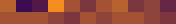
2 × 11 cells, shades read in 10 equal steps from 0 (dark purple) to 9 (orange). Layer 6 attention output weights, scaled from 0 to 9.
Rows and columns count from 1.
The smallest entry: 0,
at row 1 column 2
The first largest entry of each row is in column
4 1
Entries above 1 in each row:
9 11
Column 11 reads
2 3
